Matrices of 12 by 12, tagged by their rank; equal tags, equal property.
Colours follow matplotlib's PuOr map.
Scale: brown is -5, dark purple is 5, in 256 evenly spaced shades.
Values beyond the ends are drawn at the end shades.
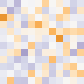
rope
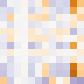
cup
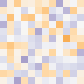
rope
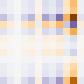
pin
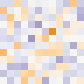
rope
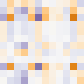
cup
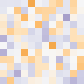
rope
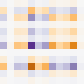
pin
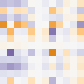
cup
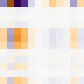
pin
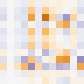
cup
